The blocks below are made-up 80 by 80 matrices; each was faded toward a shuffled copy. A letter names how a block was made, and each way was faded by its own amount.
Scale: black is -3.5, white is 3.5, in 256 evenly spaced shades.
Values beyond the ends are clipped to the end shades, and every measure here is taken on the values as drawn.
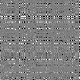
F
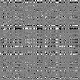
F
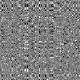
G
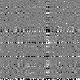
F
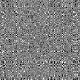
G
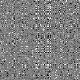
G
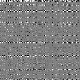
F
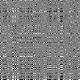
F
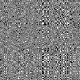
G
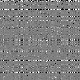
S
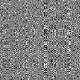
G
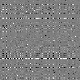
F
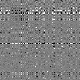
F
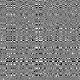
S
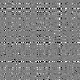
F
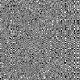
G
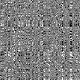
G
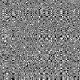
G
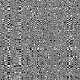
G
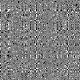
G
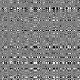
S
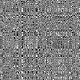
G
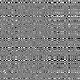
S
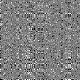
G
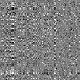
G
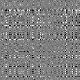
F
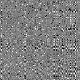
G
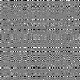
S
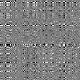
F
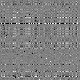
S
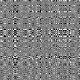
F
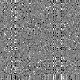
G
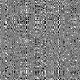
G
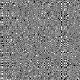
G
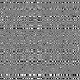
S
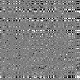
S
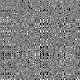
G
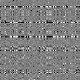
S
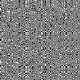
G
